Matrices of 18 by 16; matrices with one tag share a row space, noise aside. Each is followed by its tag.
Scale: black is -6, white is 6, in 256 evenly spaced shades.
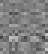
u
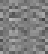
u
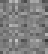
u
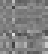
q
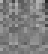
u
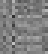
q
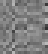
q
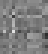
q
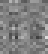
u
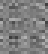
u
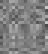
u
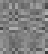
u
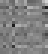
q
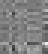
q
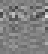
u
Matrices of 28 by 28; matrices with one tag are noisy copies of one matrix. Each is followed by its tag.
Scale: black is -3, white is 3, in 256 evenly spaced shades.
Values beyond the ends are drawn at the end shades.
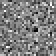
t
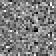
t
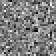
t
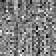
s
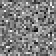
t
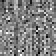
s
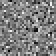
t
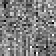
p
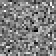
t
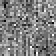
p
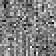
p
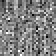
s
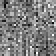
p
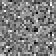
t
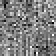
p
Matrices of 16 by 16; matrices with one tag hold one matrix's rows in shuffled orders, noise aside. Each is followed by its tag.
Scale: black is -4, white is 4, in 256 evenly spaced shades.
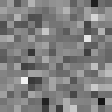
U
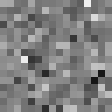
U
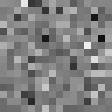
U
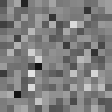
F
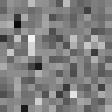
F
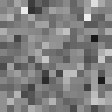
U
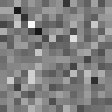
F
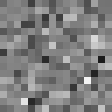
U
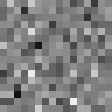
F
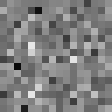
F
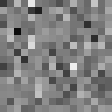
F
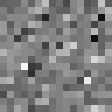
U
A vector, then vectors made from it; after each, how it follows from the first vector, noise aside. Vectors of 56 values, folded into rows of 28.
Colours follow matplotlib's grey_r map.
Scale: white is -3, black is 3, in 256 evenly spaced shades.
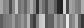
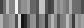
reversed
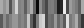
copied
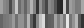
copied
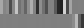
partly zeroed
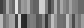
reversed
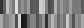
reversed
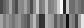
negated
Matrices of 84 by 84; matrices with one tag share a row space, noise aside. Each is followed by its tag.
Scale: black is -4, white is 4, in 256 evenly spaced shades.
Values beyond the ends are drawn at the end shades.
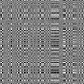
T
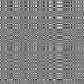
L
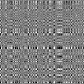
L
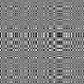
L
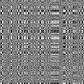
T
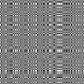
L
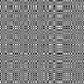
L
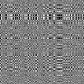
L
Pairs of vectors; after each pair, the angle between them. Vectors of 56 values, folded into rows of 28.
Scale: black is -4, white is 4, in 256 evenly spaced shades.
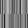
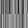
partly opposed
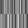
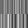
nearly parallel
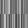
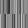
nearly opposite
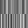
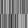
partly aligned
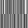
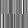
orthogonal
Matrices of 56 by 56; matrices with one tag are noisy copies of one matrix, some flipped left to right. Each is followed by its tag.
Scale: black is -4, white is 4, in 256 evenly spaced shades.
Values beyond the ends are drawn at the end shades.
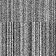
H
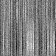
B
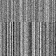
H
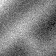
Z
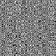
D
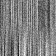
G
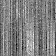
B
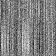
B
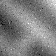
Z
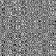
D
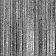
B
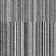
H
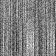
B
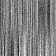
G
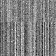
H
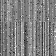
H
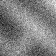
Z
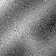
Z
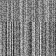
H
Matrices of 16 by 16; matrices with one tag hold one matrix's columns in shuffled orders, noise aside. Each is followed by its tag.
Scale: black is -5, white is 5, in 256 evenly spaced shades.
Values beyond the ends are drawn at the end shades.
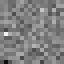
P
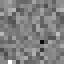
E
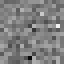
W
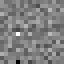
P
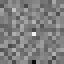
P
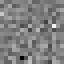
W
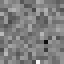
E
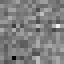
W
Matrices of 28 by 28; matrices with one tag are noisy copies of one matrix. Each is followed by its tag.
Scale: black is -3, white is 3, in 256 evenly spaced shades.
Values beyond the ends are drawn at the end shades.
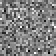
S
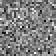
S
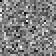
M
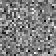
S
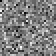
M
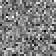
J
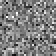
J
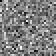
M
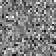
J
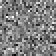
J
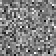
S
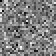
M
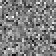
J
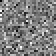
M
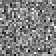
S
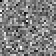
M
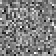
S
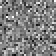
J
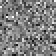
J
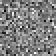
S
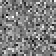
J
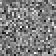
S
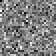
M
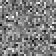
J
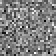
S
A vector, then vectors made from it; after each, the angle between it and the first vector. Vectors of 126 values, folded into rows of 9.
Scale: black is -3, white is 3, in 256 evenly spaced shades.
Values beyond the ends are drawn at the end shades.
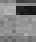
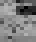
nearly parallel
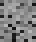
orthogonal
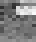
nearly opposite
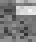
nearly opposite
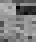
nearly parallel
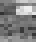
nearly opposite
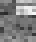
nearly opposite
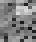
partly opposed
